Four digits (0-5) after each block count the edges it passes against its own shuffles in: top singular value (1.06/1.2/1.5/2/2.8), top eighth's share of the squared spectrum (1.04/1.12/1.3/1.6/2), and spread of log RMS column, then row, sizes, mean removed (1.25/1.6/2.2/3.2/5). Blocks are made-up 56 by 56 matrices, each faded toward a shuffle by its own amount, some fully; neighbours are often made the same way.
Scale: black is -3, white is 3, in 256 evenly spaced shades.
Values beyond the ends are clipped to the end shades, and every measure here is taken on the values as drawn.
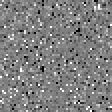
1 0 0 0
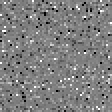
1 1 0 0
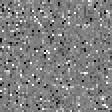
2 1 0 0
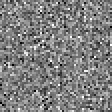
0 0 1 0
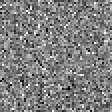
0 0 0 0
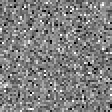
0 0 0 0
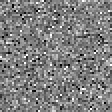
2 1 0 0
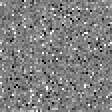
1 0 1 0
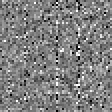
2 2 3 0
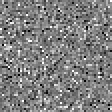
0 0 0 0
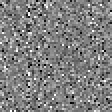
1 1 2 0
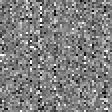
1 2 3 0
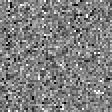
0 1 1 0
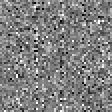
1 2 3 0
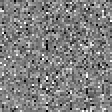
1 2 2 0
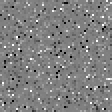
0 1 0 0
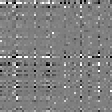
5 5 3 3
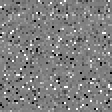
2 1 0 0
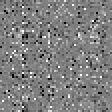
3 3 1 1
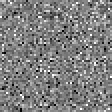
3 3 1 1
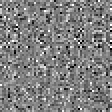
4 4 2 2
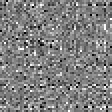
4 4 2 2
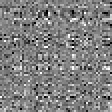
4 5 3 3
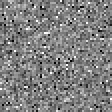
1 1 0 0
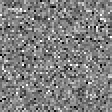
3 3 1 1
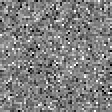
2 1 0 0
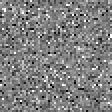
1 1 0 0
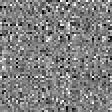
4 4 2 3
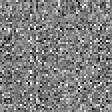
4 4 2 2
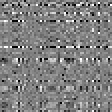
4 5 2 4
